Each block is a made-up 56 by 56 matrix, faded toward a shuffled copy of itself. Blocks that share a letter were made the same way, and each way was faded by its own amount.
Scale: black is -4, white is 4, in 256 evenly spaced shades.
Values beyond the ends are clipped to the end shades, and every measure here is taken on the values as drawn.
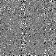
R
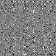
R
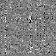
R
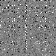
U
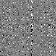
R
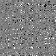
U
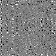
U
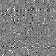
U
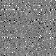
U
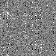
R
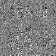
R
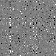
U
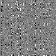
R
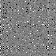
U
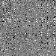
R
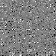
U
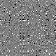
U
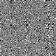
R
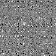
R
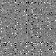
U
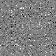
U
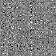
R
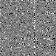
R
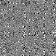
R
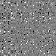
U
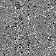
R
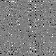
U
